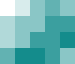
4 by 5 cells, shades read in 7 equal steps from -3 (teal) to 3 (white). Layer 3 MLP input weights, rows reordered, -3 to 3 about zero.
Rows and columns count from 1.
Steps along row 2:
down same down same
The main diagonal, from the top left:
3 0 -2 -2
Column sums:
4 -1 -5 -7 -5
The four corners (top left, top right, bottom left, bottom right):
3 0 -1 0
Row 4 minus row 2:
-2 -3 -3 0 2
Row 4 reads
-1 -3 -3 -2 0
